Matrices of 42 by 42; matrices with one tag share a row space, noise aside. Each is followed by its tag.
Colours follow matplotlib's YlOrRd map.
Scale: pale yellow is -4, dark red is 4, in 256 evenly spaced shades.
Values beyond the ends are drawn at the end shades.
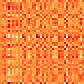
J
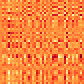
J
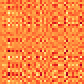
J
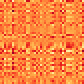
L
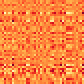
L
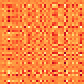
J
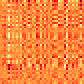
J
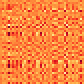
J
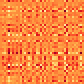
J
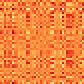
L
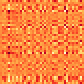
J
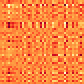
J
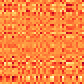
L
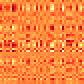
L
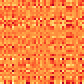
L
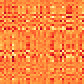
L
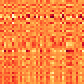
L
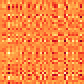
J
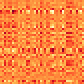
L
